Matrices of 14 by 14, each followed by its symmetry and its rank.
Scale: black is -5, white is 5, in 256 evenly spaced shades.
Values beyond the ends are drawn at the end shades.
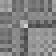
symmetric, rank two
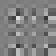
symmetric, rank one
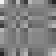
symmetric, rank one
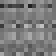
neither, rank two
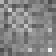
symmetric, rank three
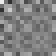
symmetric, rank two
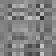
neither, rank two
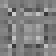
symmetric, rank two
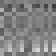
neither, rank two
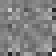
symmetric, rank two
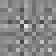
symmetric, rank three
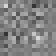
symmetric, rank two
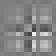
symmetric, rank one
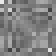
symmetric, rank three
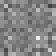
symmetric, rank three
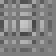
symmetric, rank one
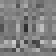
neither, rank two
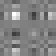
symmetric, rank one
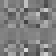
neither, rank two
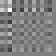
symmetric, rank one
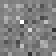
symmetric, rank three
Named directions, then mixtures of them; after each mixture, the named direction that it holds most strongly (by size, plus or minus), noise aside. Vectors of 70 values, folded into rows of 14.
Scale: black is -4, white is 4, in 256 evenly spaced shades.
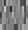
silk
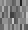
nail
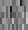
nail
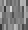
silk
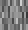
nail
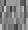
silk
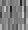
silk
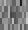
nail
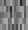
silk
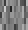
silk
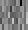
nail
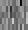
nail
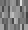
nail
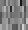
silk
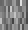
nail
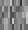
nail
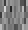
silk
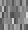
nail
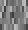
silk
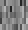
silk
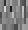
silk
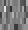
silk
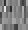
silk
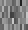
nail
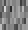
silk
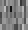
silk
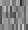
nail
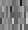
nail
